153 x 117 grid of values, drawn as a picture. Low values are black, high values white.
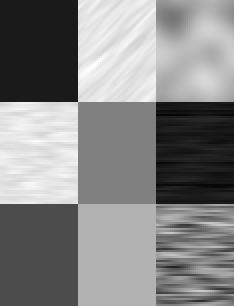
It is made of 3 by 3 panels. Panel 1,1: very low, flat. Panel 1,2: very high, slanting up to the right, faint in contrast. Panel 1,3: high, smooth. Panel 2,1: very high, streaked across, faint in contrast. Panel 2,2: middling, flat. Panel 2,3: very low, streaked across, faint in contrast. Panel 3,1: low, flat. Panel 3,2: high, flat. Panel 3,3: middling, streaked across, strong in contrast.
